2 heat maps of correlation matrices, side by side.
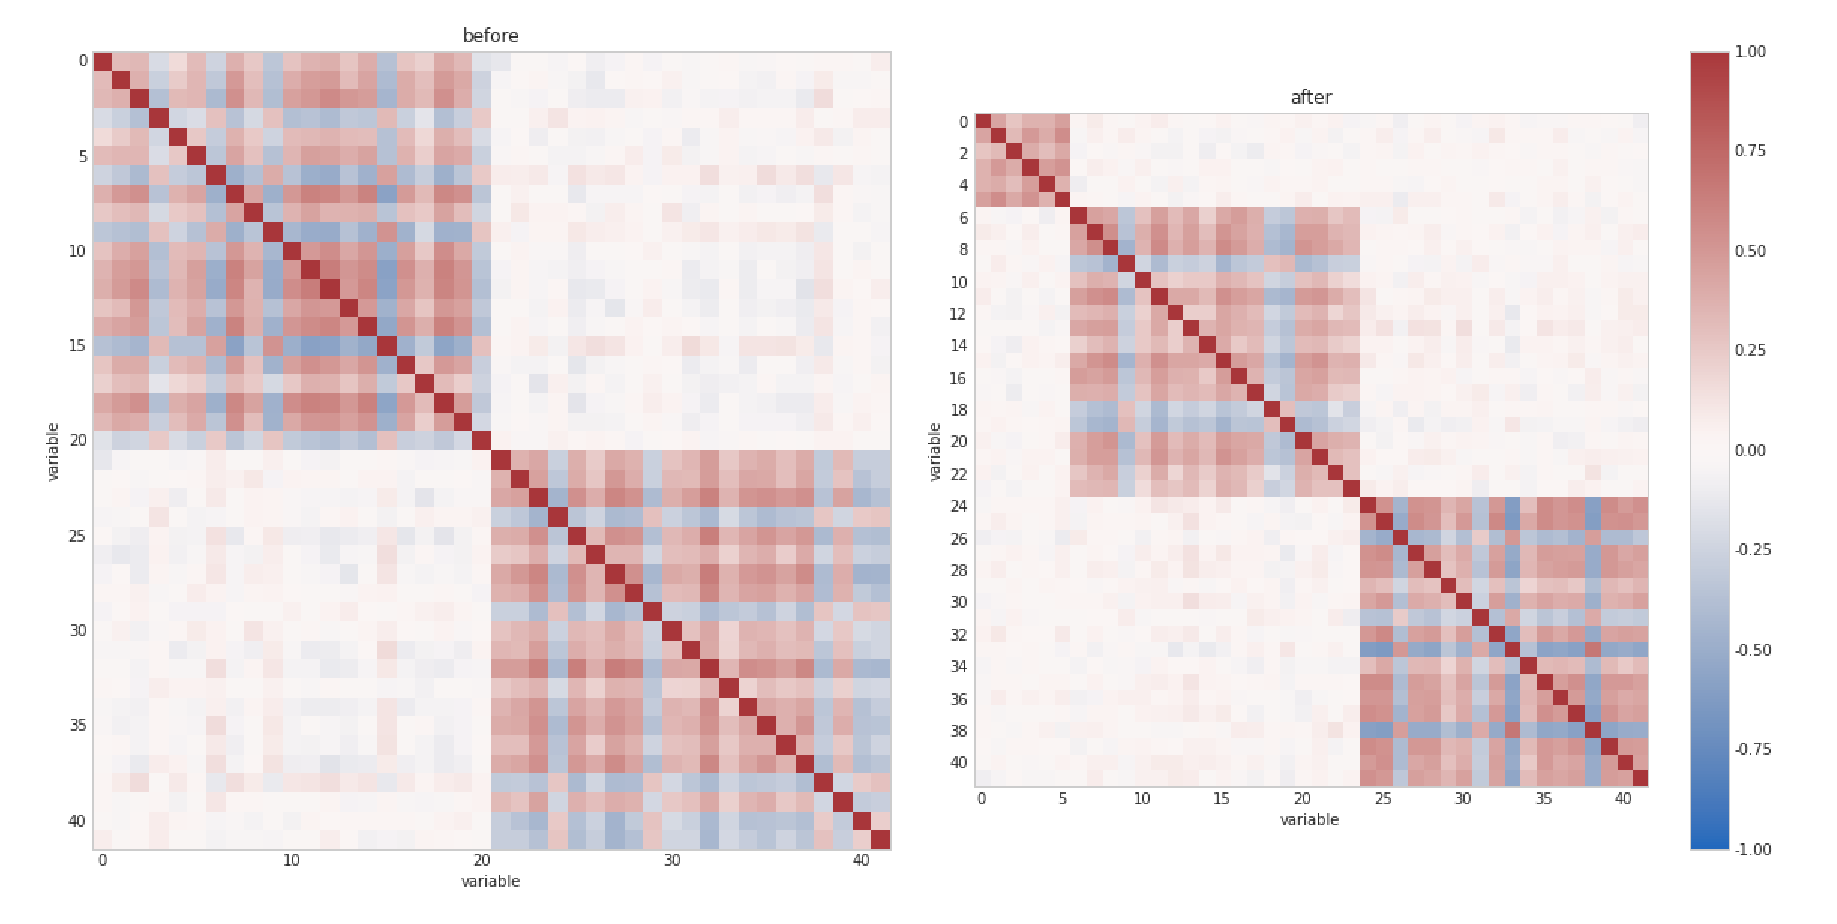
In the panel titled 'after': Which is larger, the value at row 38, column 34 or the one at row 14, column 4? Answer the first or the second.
the second
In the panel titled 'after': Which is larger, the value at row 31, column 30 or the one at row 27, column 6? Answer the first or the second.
the second
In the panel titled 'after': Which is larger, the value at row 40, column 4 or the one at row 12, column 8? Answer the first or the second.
the second
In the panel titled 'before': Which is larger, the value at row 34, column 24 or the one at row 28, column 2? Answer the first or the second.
the second
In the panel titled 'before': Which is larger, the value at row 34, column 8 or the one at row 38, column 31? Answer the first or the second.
the first
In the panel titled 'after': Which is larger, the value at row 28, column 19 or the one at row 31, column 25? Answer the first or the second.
the first
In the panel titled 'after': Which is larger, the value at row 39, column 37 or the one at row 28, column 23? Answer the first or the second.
the first
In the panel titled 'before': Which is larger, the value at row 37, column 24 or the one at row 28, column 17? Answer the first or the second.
the second
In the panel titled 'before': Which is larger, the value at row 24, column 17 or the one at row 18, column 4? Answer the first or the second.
the second
